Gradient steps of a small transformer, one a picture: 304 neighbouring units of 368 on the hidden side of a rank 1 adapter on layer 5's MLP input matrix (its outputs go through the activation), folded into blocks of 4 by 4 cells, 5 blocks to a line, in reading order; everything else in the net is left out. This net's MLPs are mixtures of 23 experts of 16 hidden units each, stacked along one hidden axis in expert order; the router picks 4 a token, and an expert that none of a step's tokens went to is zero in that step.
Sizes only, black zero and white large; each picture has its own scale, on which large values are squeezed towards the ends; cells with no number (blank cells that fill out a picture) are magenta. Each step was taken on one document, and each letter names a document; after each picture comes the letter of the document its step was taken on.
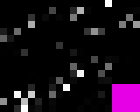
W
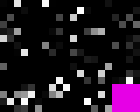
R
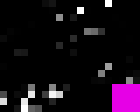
W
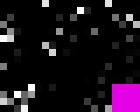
R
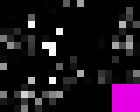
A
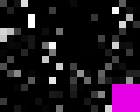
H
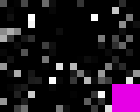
H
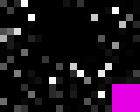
H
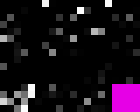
R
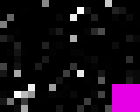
R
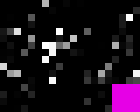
A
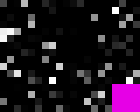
H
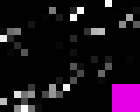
W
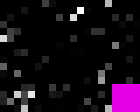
R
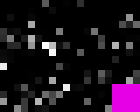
A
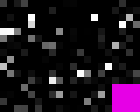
H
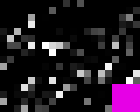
A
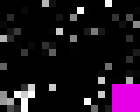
R
